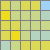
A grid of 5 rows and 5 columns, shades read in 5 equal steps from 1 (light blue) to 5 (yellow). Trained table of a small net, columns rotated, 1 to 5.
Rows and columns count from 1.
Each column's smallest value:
2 3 3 2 1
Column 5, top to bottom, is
1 2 3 2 4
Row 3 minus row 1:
0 1 -1 -1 2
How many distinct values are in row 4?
4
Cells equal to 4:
9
